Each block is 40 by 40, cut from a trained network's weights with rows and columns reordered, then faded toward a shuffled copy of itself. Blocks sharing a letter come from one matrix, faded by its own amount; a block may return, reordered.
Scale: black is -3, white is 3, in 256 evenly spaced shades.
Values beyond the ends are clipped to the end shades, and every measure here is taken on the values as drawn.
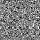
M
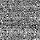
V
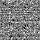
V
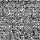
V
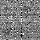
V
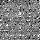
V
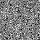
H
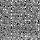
V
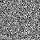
H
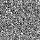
H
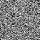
M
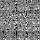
V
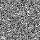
H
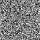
M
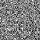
M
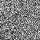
M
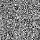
H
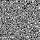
M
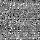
V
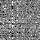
V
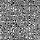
V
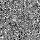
H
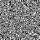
H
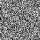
M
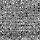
V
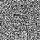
M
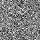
M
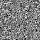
H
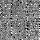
V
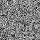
M
